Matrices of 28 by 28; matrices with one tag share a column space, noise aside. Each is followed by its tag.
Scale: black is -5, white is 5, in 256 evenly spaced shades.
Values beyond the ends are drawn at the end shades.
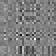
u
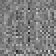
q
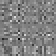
u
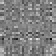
u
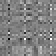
u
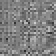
q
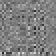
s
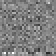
s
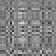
q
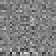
s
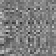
q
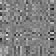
u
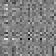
u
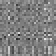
u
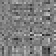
u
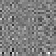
s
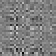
s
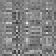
q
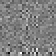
s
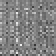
q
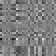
u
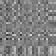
u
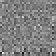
s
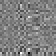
s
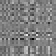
u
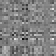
u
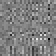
u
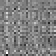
q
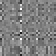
u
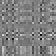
u
